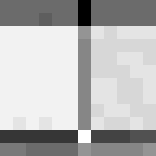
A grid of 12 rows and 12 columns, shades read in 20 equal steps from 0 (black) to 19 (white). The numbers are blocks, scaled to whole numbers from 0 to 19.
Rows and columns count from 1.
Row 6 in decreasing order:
18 18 18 18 18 18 17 17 16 16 16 10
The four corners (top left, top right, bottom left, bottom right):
8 8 9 11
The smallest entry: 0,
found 2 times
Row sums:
88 87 203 198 200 200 201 201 200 198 70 112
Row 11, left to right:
4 4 4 4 4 4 19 5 5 5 6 6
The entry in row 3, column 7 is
11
